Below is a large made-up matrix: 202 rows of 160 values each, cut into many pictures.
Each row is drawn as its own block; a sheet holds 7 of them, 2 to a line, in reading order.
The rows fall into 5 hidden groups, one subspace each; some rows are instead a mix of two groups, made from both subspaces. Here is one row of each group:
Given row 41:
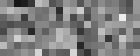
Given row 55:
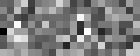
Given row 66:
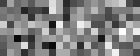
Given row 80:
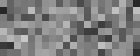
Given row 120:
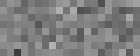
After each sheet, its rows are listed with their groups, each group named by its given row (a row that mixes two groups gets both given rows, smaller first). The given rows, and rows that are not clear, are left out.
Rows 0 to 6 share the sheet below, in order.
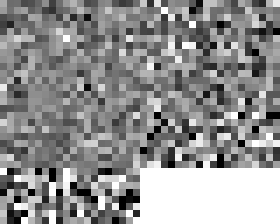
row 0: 41 and 55
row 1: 66
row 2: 55
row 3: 80
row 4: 80
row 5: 55 and 66
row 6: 66 and 80
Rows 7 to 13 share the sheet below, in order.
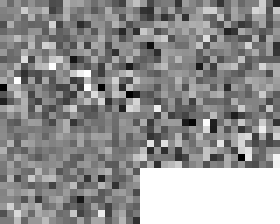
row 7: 66
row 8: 80
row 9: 55
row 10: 120
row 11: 41
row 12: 41 and 80
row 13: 80
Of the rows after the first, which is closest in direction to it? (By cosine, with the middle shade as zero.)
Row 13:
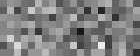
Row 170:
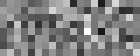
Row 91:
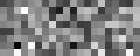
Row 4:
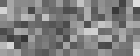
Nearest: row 170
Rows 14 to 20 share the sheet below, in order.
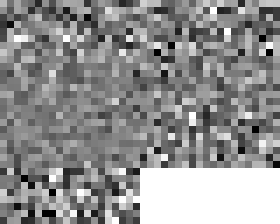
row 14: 55
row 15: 120
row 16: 41
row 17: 41 and 66
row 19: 66 and 80
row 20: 66
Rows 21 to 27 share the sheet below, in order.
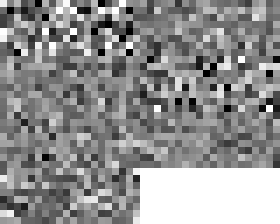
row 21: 80 and 120
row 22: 80
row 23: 80
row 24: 120
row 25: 66
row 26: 80
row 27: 80
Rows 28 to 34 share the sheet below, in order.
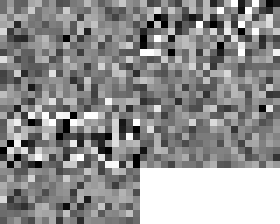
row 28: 55
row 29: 55
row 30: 41 and 120
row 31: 55 and 120
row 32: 41
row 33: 41 and 55
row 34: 55
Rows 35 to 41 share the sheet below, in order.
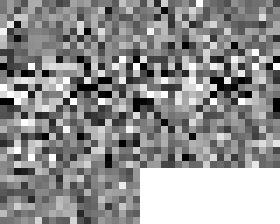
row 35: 55
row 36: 55 and 66
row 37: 80
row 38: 41 and 80
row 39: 66 and 120
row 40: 66
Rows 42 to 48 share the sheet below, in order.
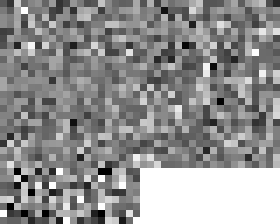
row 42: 66 and 120
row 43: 66
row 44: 66
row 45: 41
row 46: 41 and 55
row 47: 80
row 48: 66 and 80
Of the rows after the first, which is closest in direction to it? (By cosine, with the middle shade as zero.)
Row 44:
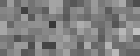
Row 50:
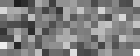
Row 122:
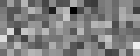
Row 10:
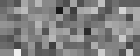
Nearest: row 10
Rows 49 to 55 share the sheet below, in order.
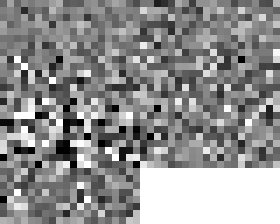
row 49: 66
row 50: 41 and 80
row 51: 66
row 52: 120
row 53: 41
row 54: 55
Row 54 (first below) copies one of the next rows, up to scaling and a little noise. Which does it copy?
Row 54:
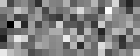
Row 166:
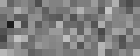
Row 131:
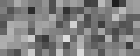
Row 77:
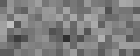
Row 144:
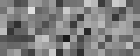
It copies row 166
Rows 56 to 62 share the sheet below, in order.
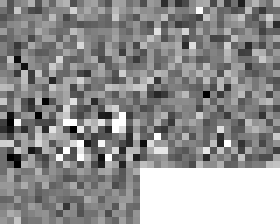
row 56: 41 and 80
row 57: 120
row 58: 66
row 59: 55
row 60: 80
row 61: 55
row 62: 80
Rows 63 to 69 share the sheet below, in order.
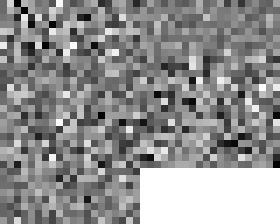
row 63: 66
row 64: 120
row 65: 55 and 120
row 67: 120
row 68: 80
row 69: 120
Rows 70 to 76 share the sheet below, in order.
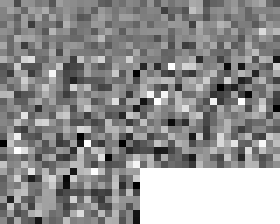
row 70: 66
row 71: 66
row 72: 41
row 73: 80
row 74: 55 and 66
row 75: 66 and 80
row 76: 41
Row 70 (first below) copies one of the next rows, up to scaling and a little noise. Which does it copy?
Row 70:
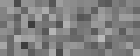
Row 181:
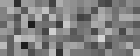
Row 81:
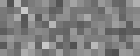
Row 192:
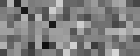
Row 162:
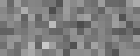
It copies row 181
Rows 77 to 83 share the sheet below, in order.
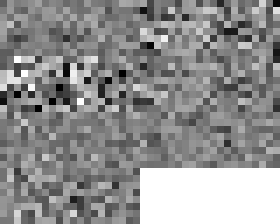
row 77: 55
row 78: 80
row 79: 41
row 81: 66
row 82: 55
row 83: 66 and 80
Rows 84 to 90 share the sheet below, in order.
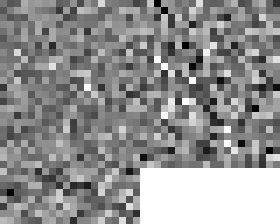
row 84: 120
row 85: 66
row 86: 55
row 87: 66
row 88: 41
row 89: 41 and 55
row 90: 55
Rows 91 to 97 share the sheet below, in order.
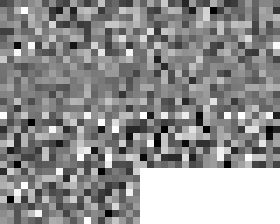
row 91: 66 and 120
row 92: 41
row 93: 120
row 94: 66
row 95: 80 and 120
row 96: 120
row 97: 41 and 120
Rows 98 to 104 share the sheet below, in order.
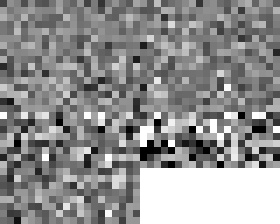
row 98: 120
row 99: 66 and 80
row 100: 80
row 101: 55
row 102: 120
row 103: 41 and 55
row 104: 80
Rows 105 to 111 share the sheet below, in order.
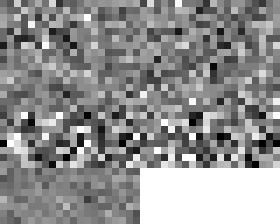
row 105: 55 and 66
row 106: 80 and 120
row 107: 55
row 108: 41
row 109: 55
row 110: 66
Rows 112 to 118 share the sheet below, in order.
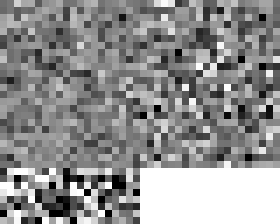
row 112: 41
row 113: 41
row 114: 55
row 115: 120
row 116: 80
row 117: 120
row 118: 41 and 80
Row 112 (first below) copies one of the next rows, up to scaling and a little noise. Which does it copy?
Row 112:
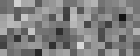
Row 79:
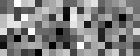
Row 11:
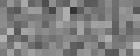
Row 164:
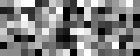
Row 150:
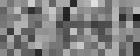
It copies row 79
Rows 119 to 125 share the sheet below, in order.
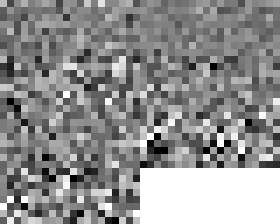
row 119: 120
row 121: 80
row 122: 41
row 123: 66
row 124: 55
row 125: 41
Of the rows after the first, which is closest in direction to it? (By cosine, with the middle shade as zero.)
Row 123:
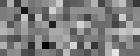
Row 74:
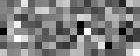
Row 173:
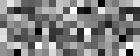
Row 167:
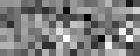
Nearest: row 167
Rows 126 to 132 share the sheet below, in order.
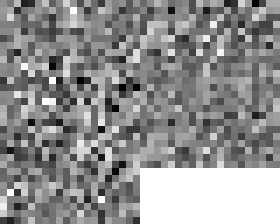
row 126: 41 and 120
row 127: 55
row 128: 66
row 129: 41
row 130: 80 and 120
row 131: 55
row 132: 55
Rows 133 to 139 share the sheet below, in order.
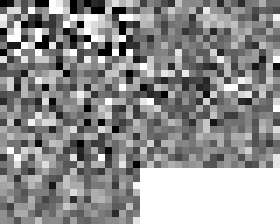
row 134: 41 and 55
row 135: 120
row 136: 80
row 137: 80
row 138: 41
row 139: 41
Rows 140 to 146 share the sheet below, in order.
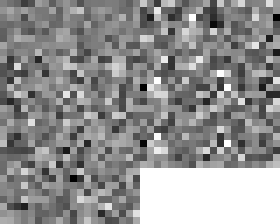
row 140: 41
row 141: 41
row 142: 55 and 80
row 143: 55
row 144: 55
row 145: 55
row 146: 41 and 80
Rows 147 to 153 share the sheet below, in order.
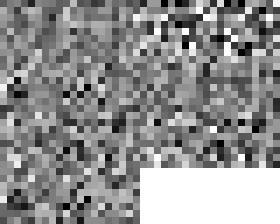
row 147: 41
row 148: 120
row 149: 55
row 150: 41
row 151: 80
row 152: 80
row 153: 55
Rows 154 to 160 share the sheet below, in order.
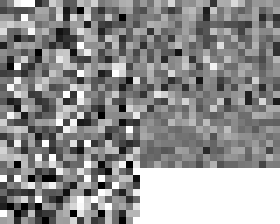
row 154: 41
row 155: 41
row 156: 55 and 80
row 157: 41 and 66
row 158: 120
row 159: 55
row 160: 80
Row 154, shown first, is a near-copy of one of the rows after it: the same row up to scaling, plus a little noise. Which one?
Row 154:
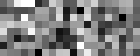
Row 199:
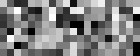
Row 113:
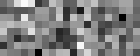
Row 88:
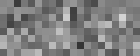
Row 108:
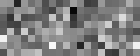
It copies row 113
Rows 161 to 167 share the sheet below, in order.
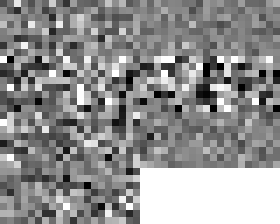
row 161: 41 and 66
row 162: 66
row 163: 80 and 120
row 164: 41
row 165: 80
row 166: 55
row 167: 55 and 66
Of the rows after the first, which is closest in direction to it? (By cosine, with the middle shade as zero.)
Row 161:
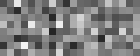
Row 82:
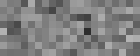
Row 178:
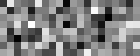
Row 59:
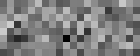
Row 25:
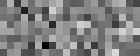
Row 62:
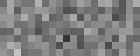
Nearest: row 178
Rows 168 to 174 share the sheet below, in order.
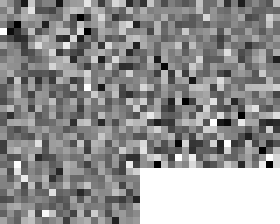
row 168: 55
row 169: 120
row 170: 55 and 120
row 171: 66
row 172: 120
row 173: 120
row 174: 66
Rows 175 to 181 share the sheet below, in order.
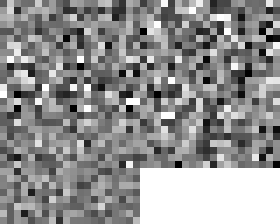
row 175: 80
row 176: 55
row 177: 41 and 120
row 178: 66 and 120
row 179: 80 and 120
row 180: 41
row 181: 66
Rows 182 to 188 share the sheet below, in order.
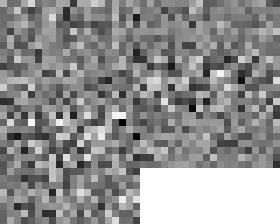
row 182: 41
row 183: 66
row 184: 41 and 80
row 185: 55 and 66
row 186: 55 and 120
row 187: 80
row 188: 66
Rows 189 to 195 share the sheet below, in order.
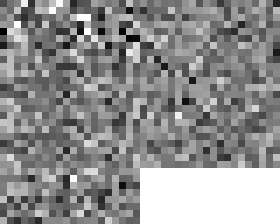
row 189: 55
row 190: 80
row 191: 80
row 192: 66
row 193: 80
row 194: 80 and 120
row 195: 41 and 120
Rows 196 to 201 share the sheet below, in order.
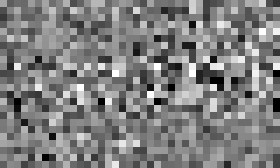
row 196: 41 and 80
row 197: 66
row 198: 80
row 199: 41
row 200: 66
